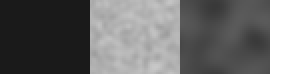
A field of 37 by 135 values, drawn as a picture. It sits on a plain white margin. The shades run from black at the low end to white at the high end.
It is made of 1 by 3 panels. Panel 1,1: very low, flat. Panel 1,2: high, blotchy, faint in contrast. Panel 1,3: low, smooth, faint in contrast.
